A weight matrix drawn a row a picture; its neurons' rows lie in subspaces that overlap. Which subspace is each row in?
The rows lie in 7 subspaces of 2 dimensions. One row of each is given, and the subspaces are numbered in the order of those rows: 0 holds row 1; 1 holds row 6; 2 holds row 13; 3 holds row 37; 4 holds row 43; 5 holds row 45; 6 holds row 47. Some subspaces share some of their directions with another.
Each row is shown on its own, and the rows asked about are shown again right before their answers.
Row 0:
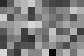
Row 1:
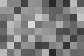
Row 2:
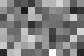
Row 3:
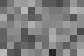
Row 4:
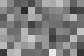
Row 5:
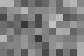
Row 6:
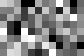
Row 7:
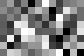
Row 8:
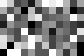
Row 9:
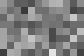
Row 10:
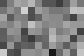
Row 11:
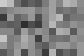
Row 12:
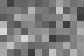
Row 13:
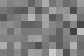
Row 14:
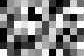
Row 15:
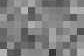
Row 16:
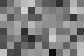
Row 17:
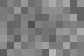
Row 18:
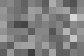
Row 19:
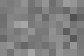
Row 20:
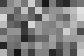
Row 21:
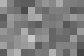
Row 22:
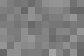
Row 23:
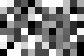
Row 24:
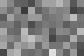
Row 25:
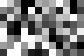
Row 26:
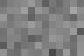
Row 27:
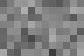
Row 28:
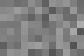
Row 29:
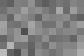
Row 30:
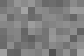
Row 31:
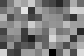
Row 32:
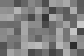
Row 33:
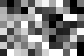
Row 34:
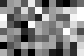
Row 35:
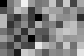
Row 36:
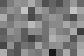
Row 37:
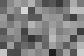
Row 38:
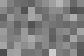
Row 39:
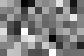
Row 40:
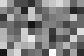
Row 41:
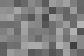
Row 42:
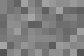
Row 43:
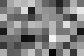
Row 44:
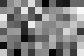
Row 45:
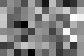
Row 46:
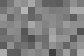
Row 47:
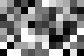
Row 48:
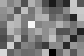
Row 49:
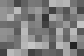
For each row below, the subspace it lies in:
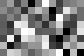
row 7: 6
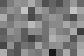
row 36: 2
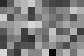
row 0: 3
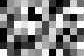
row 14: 6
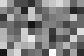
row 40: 3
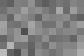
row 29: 4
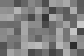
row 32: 2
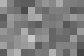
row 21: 0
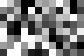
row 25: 1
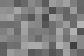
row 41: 2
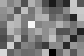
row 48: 0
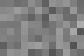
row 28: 2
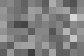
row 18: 5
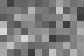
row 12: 4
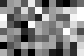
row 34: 5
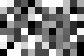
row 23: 4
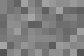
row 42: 1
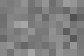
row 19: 5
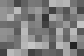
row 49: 2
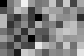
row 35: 0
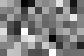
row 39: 1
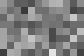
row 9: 5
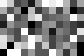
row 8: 4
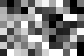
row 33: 3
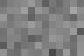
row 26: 2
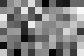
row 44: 5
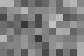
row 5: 3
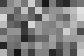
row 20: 5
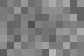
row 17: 0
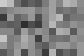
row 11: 3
